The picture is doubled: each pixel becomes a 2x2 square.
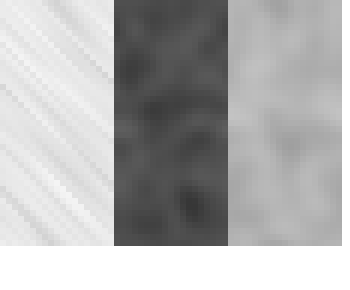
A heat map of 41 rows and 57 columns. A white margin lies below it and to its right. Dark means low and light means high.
The table splits into one row of 3 panels. Panel 1,1: very high, slanting down to the right, faint in contrast. Panel 1,2: low, blotchy, faint in contrast. Panel 1,3: high, blotchy, faint in contrast.
